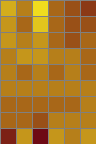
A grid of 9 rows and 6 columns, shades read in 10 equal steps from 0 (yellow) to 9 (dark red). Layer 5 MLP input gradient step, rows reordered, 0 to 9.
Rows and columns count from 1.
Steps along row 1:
up down up up up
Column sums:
38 38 35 40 43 43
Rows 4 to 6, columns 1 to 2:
4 3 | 4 5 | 4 4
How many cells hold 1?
1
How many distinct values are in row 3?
4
